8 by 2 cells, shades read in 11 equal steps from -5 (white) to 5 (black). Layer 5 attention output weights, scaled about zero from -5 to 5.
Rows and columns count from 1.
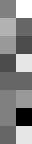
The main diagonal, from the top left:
0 1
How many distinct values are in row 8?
2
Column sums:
1 -5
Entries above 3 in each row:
0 0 0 0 0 0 1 0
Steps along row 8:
down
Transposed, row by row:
0 -2 -1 2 1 0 0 1 | -5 1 2 -4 1 -1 5 -4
